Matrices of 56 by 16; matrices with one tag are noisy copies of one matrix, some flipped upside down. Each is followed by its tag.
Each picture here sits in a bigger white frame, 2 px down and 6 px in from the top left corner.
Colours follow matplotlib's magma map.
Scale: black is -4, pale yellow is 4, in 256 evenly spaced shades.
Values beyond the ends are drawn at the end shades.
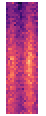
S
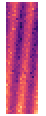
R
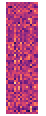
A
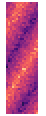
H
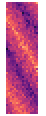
H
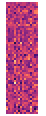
A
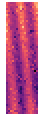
R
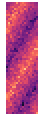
H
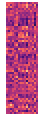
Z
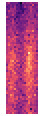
S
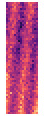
R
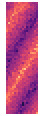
H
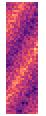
H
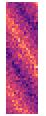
H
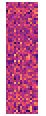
A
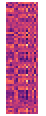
Z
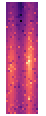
S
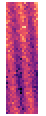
R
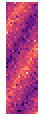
H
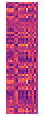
Z
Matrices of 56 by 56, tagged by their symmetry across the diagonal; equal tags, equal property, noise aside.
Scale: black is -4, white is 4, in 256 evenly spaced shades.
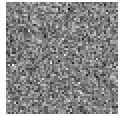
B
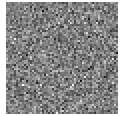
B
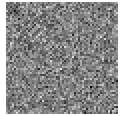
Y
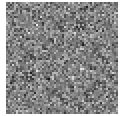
Y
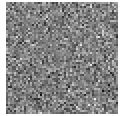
B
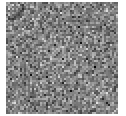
Y
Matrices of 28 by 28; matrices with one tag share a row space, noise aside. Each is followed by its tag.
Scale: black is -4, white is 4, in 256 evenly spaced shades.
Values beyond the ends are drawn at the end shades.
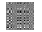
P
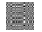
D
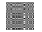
D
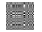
D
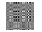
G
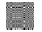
D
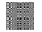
P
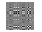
G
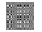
P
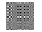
P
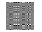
G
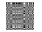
D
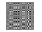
G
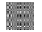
P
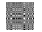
D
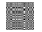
D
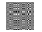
G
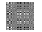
P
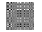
P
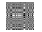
D
